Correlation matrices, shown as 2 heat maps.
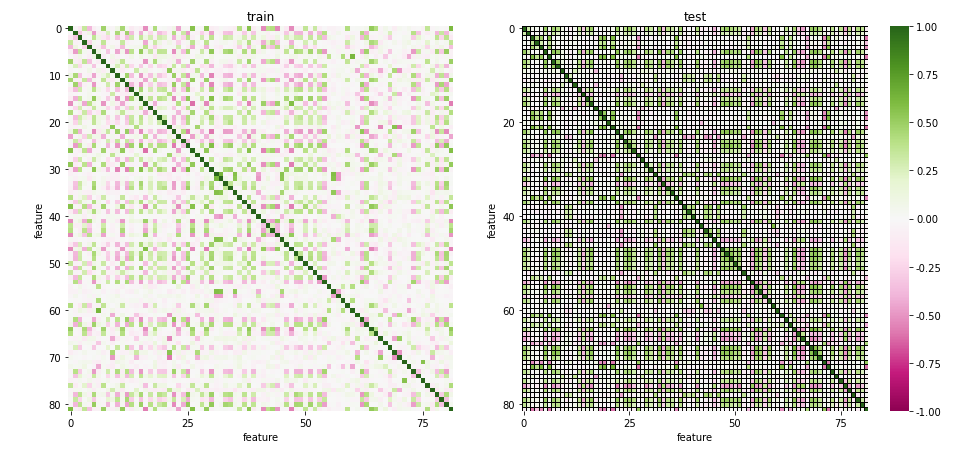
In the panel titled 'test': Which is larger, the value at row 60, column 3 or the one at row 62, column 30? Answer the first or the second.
the second
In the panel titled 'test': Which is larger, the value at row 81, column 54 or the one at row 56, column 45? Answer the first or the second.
the first
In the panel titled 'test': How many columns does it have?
82
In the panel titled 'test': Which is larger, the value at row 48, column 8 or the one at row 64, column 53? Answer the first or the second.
the first
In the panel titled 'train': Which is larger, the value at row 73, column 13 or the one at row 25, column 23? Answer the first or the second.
the second
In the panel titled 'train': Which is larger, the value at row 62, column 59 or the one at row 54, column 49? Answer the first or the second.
the first
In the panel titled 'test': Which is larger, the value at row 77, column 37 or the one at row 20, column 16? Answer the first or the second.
the first
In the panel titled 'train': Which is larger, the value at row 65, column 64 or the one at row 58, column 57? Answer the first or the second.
the first
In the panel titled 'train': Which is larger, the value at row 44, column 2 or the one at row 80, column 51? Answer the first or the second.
the second
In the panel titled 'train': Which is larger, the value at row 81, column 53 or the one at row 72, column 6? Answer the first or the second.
the first
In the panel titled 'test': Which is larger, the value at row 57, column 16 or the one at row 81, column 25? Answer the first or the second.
the second
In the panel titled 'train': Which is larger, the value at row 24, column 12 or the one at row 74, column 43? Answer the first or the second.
the first
